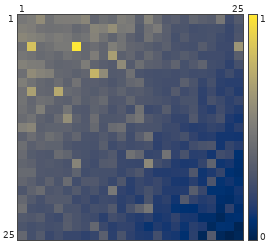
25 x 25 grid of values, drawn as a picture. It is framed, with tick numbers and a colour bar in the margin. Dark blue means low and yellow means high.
Slope: up to the top left. Ninth with the lowest average: bottom right. Mirror symmetry: none. Ninth with the highest average: top left. Average level on the scale: 30%.
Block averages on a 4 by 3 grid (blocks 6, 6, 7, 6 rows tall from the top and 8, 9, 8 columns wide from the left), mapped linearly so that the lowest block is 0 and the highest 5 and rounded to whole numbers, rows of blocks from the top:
542 | 431 | 321 | 210
